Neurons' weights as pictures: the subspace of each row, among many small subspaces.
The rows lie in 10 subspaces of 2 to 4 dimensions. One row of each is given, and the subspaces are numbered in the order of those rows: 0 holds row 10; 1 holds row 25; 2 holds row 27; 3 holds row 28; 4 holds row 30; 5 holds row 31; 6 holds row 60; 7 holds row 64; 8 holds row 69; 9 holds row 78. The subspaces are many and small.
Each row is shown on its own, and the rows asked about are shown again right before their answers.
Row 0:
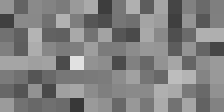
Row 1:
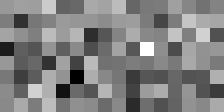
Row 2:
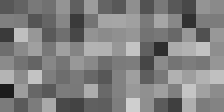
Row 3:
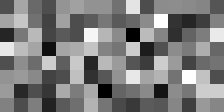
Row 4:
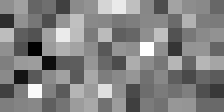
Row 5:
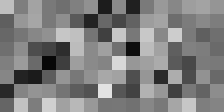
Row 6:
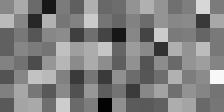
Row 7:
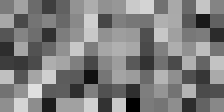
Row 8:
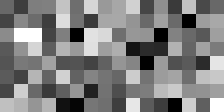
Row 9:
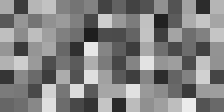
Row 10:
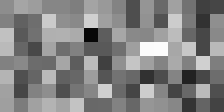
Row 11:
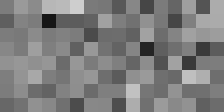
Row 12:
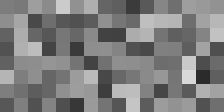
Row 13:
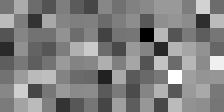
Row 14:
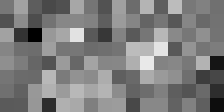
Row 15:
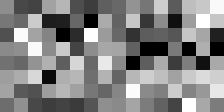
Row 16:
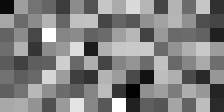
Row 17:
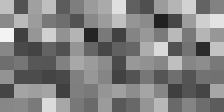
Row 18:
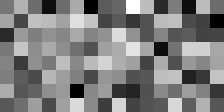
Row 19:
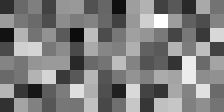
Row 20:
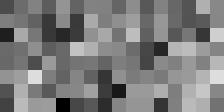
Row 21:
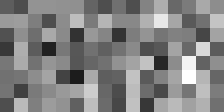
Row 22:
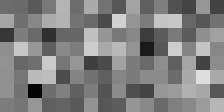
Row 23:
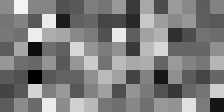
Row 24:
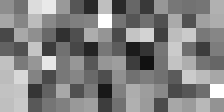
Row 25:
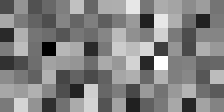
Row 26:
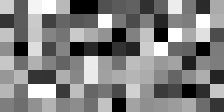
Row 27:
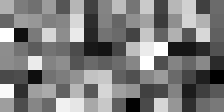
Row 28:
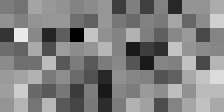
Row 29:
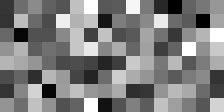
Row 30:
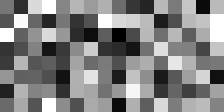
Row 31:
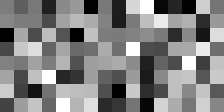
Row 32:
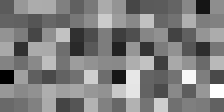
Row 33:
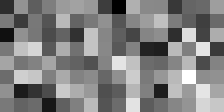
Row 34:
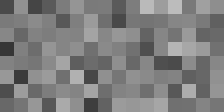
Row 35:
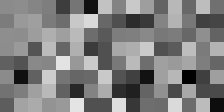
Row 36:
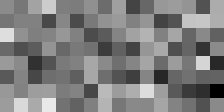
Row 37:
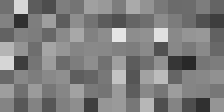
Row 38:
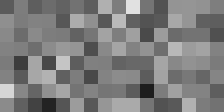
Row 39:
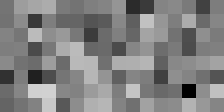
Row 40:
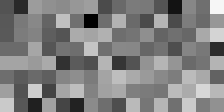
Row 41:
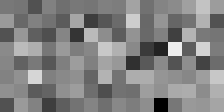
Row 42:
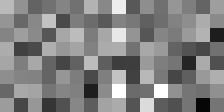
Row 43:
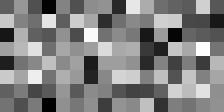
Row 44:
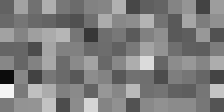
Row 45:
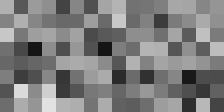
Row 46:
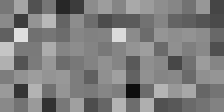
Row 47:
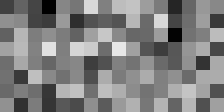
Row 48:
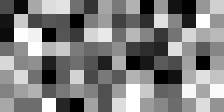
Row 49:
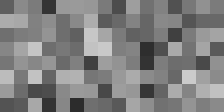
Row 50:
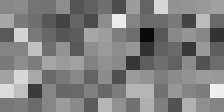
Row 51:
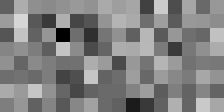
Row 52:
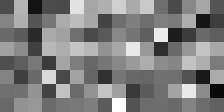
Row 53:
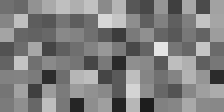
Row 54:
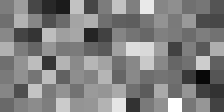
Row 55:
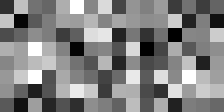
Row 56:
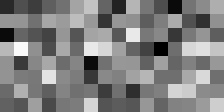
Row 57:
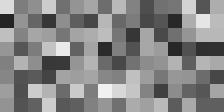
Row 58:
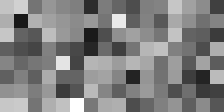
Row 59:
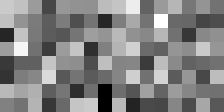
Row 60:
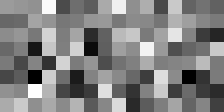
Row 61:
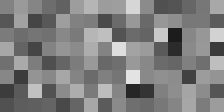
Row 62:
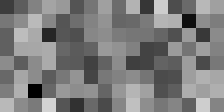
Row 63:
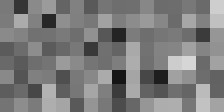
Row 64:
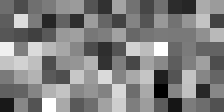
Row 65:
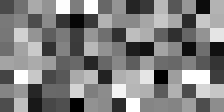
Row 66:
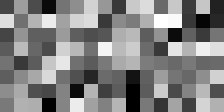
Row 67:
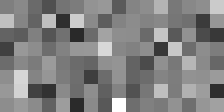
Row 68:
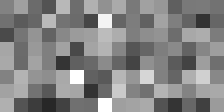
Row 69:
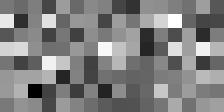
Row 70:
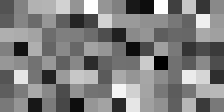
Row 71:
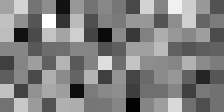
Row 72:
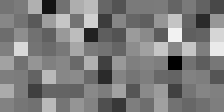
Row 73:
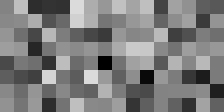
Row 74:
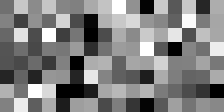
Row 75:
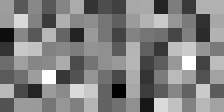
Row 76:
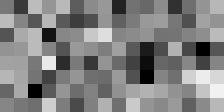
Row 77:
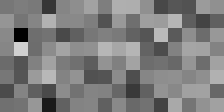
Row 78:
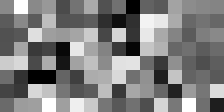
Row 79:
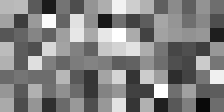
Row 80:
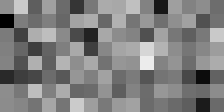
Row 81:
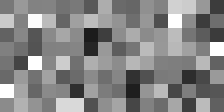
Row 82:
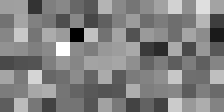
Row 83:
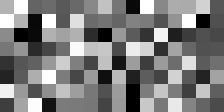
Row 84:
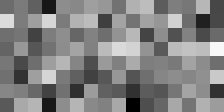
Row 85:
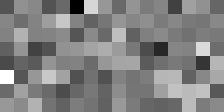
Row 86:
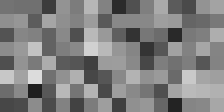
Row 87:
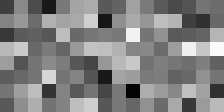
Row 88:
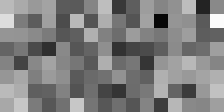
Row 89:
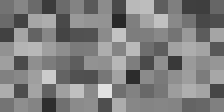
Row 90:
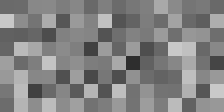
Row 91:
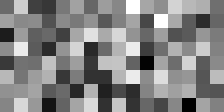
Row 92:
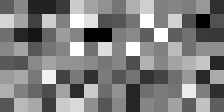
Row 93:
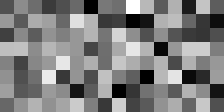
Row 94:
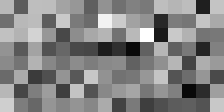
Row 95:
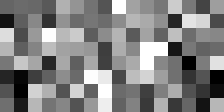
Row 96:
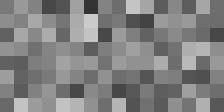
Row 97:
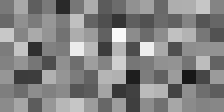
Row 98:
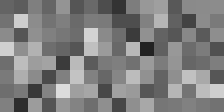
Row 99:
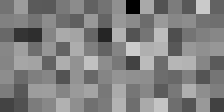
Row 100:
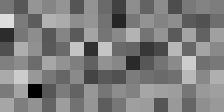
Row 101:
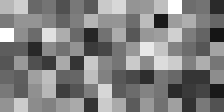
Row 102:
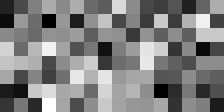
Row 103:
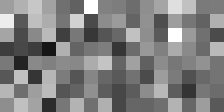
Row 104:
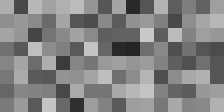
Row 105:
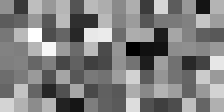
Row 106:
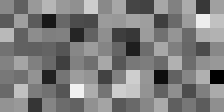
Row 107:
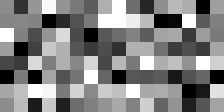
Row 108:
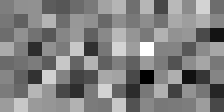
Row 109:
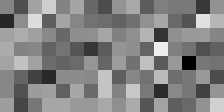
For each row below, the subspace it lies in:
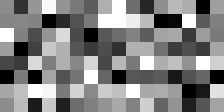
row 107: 9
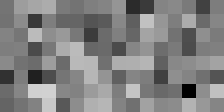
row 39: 9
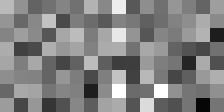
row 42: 4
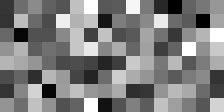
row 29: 0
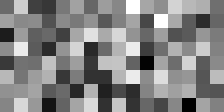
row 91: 1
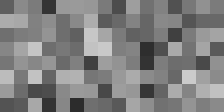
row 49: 6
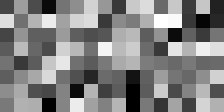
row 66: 8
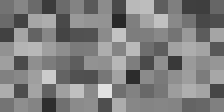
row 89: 5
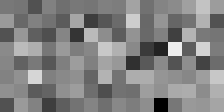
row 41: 0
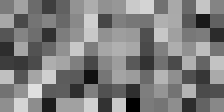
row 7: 1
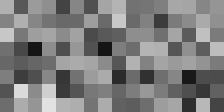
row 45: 4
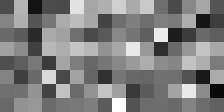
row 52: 7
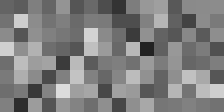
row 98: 1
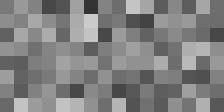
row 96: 4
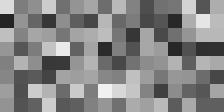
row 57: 8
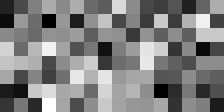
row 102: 7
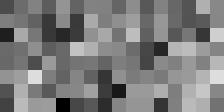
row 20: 2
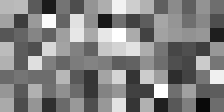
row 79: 4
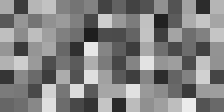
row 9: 1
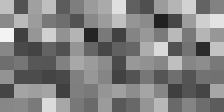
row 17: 4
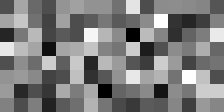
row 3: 1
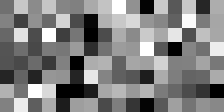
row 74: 1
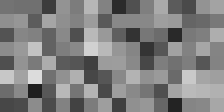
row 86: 6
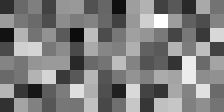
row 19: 5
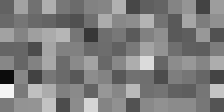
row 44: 9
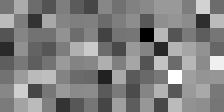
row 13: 2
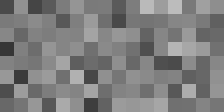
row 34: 1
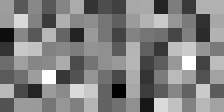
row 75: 5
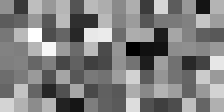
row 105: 3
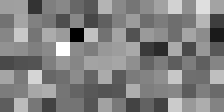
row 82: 0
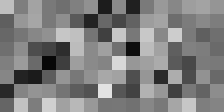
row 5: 9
